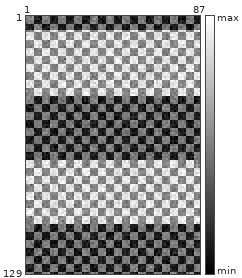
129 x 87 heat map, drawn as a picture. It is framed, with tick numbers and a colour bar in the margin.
Mirror symmetry: none. Average level on the scale: 50%. Stripes: horizontal, repeating 2 times.
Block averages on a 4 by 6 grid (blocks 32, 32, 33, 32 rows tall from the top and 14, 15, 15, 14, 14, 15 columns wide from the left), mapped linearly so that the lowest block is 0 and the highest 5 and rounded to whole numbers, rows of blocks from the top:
555555 / 000000 / 555555 / 000000
